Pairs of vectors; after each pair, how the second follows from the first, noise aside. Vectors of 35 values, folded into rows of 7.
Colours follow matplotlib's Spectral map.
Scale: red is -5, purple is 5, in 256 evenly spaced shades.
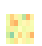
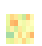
copied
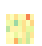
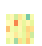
negated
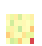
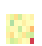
copied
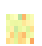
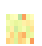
copied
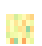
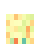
negated
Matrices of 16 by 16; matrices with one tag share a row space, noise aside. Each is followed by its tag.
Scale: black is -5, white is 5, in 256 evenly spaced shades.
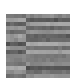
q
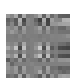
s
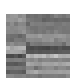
q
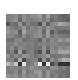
s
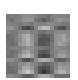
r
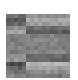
q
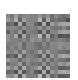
s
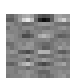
r
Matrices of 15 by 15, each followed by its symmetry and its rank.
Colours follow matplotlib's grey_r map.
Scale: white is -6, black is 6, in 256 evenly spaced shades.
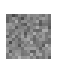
neither, full rank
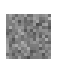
neither, full rank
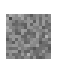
symmetric, full rank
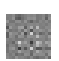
neither, rank three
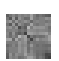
symmetric, rank three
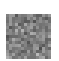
neither, full rank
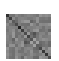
symmetric, full rank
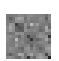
symmetric, rank three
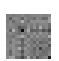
symmetric, rank three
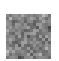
symmetric, full rank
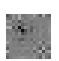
symmetric, rank three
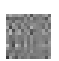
neither, rank three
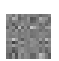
neither, rank three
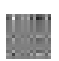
neither, rank one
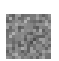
symmetric, full rank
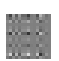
neither, rank one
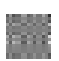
neither, rank one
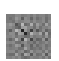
symmetric, rank three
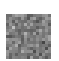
neither, full rank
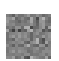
neither, rank three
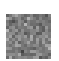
neither, full rank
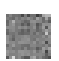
neither, rank three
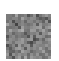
symmetric, full rank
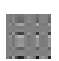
neither, rank one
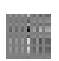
neither, rank one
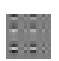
neither, rank one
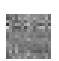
neither, rank three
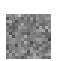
neither, full rank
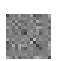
symmetric, rank three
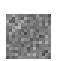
symmetric, full rank
